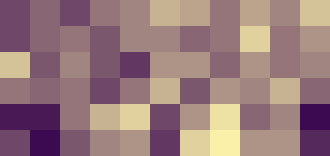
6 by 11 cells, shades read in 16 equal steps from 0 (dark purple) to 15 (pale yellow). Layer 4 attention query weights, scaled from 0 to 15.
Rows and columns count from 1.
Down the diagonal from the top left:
4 6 8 4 13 3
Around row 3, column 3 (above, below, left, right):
7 7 5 5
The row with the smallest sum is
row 5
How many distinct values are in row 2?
7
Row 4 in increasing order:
4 5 6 6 7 7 7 8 9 11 11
